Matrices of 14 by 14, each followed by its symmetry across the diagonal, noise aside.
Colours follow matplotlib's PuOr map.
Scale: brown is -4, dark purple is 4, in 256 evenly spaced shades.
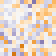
neither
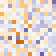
neither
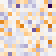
neither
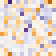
neither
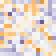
symmetric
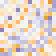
symmetric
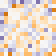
symmetric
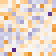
symmetric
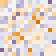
symmetric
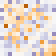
symmetric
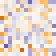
neither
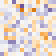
neither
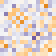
symmetric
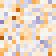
neither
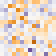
neither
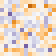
neither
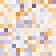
neither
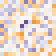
symmetric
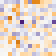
neither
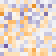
neither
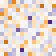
symmetric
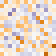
symmetric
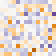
neither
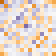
symmetric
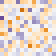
symmetric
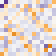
symmetric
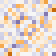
symmetric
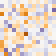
neither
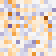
neither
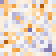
symmetric
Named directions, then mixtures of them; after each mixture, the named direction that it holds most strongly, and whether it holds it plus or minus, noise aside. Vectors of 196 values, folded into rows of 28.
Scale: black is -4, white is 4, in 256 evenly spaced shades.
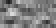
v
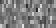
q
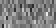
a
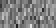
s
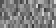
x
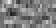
v, minus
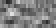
v, plus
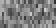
x, minus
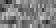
v, plus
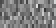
x, plus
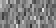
s, minus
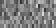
x, plus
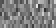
x, plus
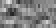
v, minus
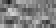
v, plus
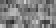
v, plus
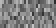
x, minus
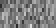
s, plus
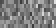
x, plus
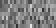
s, plus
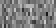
a, minus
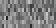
a, plus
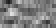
v, plus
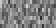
s, minus
